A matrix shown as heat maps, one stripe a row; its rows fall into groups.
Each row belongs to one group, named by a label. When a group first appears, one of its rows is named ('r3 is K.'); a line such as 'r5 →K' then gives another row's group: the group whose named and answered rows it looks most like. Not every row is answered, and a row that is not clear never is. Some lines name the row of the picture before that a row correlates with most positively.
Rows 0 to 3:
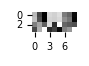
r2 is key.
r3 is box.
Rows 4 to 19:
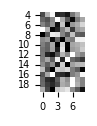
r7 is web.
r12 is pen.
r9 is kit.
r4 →box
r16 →box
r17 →pen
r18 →pen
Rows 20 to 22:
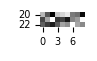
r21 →box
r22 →pen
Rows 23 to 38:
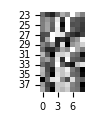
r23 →pen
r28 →box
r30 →pen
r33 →kit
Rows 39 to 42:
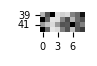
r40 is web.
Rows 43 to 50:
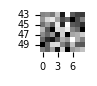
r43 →key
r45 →key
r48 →pen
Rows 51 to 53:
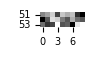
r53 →kit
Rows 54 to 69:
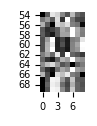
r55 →key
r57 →pen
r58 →pen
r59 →box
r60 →box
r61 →box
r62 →key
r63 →pen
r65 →pen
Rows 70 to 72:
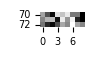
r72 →pen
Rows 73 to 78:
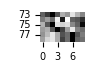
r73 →pen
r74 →key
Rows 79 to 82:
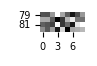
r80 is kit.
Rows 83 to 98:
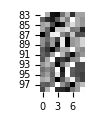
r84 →pen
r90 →pen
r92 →box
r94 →key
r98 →box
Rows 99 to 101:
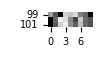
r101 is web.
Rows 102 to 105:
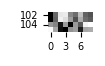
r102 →web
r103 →web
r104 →kit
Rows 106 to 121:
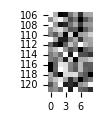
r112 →pen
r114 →key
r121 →key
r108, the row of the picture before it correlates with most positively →105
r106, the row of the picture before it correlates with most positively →105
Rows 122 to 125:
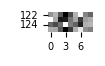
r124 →kit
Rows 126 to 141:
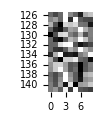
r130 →web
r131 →pen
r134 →box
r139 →kit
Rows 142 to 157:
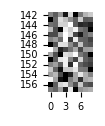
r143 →web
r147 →key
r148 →web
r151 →web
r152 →key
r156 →web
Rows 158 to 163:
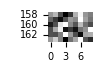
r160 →web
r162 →kit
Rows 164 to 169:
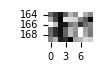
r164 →pen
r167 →pen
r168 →pen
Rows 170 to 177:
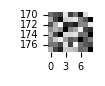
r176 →key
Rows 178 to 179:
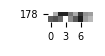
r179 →kit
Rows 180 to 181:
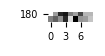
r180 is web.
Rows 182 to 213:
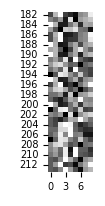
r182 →box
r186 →box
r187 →box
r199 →pen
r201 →web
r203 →pen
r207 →web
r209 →key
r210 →key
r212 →box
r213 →kit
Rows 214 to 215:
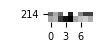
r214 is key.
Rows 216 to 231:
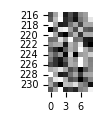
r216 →box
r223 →pen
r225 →pen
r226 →pen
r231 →box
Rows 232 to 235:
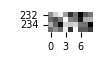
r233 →kit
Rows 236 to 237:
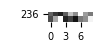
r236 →pen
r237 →box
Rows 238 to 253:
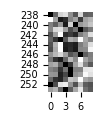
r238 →web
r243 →pen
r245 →box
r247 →pen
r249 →kit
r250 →kit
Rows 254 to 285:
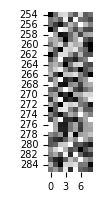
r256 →pen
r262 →web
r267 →box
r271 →box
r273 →web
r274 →pen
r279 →pen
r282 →key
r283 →pen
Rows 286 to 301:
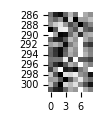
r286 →pen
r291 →pen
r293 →pen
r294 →pen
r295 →key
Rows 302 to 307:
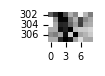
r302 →pen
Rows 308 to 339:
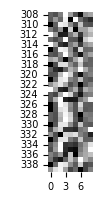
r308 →kit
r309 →key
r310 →web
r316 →kit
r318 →web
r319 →pen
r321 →web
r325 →box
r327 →web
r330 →web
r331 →box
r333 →web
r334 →box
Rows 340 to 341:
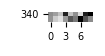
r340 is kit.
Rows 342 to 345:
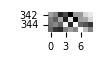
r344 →key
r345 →pen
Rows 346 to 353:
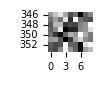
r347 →key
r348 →box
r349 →box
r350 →pen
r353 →kit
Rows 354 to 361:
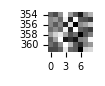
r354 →kit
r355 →key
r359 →box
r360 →kit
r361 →kit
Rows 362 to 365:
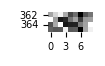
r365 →kit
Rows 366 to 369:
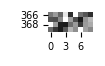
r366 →key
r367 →kit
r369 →pen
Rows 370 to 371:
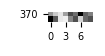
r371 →web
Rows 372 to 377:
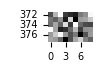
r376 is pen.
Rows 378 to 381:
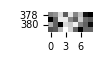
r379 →web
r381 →kit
